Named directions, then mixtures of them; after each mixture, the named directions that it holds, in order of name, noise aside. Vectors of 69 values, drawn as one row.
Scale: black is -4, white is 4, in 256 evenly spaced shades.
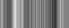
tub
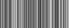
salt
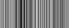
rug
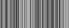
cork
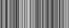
cork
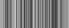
cork, rug, tub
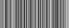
cork, rug, salt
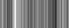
tub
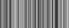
cork, salt, tub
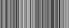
cork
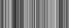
tub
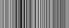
rug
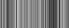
cork, salt, tub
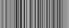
cork, rug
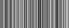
cork, salt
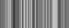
rug, tub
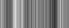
tub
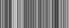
salt, tub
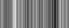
tub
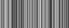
salt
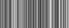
salt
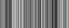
cork, salt, tub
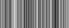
rug, salt, tub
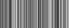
salt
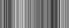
cork, rug, tub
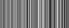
cork, salt, tub
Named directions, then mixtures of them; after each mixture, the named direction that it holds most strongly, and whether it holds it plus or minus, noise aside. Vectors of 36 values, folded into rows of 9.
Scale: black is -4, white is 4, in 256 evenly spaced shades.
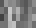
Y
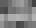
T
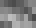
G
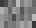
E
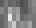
Y, plus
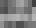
T, plus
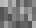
E, minus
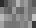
E, plus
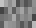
E, minus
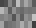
E, plus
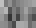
Y, minus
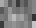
E, minus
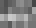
T, plus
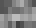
T, plus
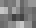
T, minus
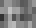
Y, plus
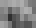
G, minus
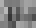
Y, minus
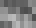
G, plus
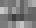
T, minus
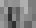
Y, minus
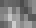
G, plus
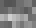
G, plus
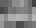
T, plus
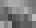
G, minus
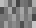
E, minus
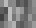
Y, plus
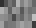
E, plus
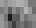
G, minus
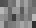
E, plus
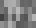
Y, plus
